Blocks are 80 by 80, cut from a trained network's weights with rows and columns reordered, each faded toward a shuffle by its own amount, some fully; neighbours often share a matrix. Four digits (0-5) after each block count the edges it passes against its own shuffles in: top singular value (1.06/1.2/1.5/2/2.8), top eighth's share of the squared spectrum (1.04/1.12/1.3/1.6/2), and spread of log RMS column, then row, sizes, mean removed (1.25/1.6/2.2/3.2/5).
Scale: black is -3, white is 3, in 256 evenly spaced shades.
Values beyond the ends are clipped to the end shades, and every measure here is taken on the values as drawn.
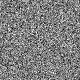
0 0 0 0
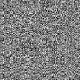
4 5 3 2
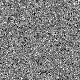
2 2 0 0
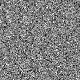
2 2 1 0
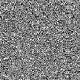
3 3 1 2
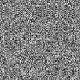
4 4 2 1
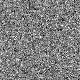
0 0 0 0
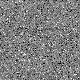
0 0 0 0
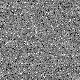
0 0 0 0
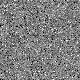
1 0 0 0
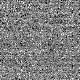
2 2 2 0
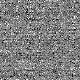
2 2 2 0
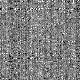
3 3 0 3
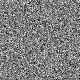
1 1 0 0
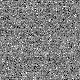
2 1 1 0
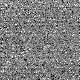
2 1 1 0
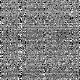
3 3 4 0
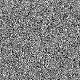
2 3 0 1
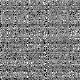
3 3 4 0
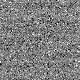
1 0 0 0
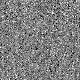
1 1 0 1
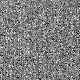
2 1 0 1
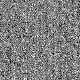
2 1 0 1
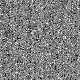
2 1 0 0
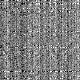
4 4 1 3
